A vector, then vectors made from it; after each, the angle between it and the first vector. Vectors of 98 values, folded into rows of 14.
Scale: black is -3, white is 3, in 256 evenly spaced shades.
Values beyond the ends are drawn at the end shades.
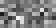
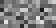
partly opposed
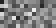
partly opposed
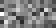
nearly opposite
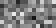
partly aligned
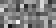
orthogonal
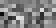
nearly parallel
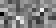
nearly parallel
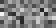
nearly opposite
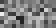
nearly opposite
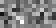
nearly parallel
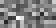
nearly parallel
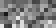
partly aligned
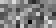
partly aligned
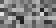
nearly opposite
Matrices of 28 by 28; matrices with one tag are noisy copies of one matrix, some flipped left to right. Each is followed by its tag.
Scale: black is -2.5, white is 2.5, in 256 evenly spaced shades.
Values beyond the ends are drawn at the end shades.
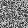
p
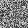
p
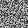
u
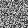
u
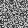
u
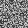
u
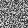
u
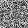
p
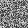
p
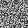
u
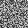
u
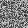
p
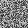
p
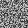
u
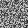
u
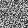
u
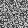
u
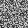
u
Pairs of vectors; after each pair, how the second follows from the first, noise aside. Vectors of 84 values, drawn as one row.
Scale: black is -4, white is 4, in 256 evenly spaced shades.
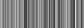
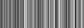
negated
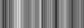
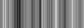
negated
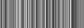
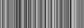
negated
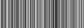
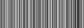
wrapped around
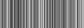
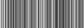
wrapped around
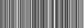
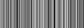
negated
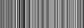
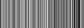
wrapped around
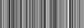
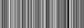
negated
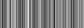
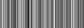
negated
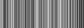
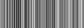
wrapped around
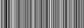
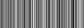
wrapped around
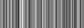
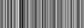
negated
